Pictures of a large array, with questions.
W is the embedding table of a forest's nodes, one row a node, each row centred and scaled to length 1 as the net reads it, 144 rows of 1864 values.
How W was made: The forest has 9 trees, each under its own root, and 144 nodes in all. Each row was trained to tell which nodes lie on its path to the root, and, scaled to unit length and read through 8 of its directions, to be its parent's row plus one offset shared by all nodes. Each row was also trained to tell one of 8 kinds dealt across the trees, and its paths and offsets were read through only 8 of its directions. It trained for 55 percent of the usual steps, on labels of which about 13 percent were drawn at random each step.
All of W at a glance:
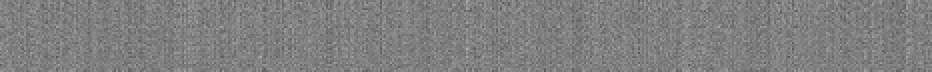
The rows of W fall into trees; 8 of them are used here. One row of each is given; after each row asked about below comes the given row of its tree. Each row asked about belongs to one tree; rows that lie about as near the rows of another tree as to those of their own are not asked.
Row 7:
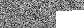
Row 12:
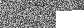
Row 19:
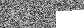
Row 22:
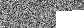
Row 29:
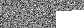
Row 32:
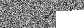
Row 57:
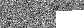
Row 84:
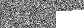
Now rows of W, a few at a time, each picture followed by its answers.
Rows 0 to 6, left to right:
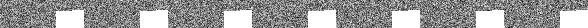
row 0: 22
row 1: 29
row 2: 32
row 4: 22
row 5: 22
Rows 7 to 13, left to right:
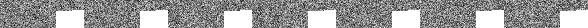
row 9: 57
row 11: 84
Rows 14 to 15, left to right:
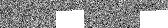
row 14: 57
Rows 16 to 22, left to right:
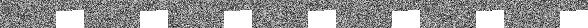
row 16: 7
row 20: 84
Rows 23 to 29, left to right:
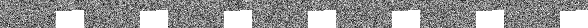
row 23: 12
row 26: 12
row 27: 57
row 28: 84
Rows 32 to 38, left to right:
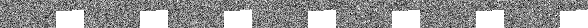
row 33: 84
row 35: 12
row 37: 57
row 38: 57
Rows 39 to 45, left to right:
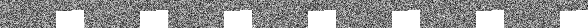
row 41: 22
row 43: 84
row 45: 32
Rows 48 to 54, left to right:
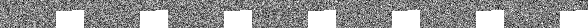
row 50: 22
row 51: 84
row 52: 84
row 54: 12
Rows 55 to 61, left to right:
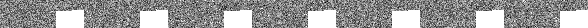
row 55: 84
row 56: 57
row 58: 19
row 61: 84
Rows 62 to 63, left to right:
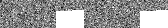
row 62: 19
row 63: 29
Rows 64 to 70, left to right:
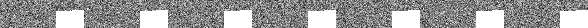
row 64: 57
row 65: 32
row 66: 84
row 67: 57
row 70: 12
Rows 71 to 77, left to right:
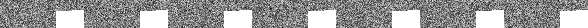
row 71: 29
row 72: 19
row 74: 7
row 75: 12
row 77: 32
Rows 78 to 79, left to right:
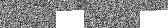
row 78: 12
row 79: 19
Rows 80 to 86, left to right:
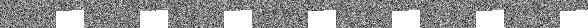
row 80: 7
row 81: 32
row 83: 84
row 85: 7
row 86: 22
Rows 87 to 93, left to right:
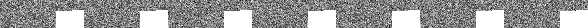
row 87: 57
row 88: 12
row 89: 22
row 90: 12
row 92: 32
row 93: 57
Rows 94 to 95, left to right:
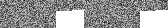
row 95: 12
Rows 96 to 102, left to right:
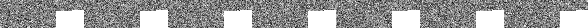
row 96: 32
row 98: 57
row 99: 32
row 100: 12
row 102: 22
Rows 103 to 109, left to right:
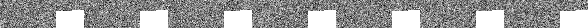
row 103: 22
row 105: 32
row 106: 19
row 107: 32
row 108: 19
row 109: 84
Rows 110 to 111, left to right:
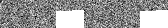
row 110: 29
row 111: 32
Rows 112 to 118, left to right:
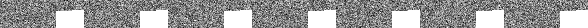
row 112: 32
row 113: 57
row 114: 7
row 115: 57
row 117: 57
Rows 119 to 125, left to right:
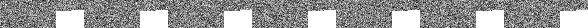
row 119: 12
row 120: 12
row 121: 57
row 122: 19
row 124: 57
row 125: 7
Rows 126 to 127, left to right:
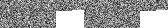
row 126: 84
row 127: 22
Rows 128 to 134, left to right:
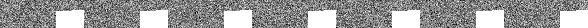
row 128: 12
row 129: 84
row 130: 29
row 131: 12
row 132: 12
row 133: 84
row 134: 7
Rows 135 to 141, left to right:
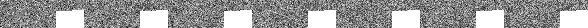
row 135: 7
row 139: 84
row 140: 19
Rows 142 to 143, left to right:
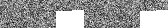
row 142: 22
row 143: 7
